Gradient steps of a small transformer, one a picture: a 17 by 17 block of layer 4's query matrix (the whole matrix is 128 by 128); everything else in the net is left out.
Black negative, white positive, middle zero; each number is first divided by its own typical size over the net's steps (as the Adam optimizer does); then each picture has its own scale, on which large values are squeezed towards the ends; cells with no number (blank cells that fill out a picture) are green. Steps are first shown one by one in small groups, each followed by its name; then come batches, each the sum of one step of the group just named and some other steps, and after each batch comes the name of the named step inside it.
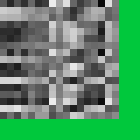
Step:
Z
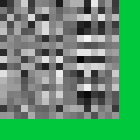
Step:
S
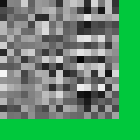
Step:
S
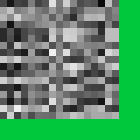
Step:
Z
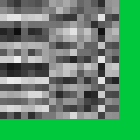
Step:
Z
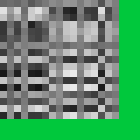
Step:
Z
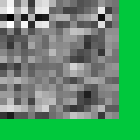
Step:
Z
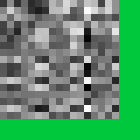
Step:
Z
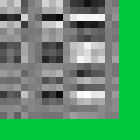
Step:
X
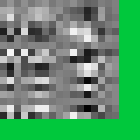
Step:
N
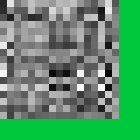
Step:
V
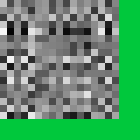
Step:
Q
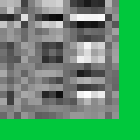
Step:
X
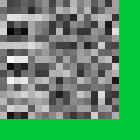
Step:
Q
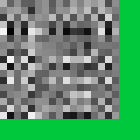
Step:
Q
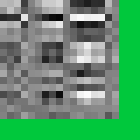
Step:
X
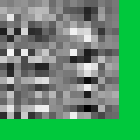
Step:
N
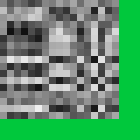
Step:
Q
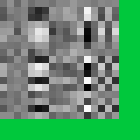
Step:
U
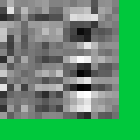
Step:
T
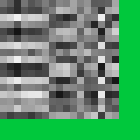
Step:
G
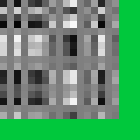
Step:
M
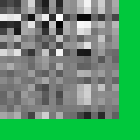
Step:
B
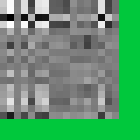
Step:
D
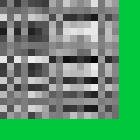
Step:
B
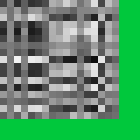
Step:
M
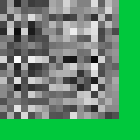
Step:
T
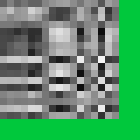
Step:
T
